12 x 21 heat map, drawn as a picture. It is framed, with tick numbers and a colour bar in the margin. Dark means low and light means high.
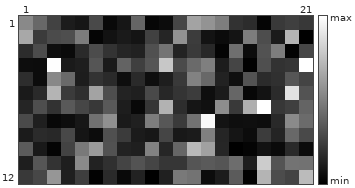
Seam: none. Grain: fine. Histogram: skewed, a long tail of high values. Mirror symmetry: none. Odd rows or columns: none.
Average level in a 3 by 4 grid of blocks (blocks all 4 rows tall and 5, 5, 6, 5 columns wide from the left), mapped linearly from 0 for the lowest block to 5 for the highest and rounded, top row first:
3043 / 1235 / 2033
